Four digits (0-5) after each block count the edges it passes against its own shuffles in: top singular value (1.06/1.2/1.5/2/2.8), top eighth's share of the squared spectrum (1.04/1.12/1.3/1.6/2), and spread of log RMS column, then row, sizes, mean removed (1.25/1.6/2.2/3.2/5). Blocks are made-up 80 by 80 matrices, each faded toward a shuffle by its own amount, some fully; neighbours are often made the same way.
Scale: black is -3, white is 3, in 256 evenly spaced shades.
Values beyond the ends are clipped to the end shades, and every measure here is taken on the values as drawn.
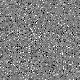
3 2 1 1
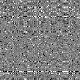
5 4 1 3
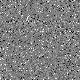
3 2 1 1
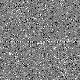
3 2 0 1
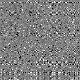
4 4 2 3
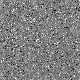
0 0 0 0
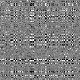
5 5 3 4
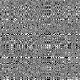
5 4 2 3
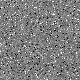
1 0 0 0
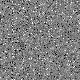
1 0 0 0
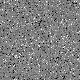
0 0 0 0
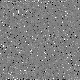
2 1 0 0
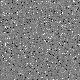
0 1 0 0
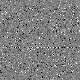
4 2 0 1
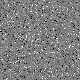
2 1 0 0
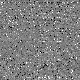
3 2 0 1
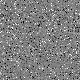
2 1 0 0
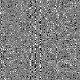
4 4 3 1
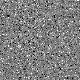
2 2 1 0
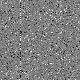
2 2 1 0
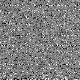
1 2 0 3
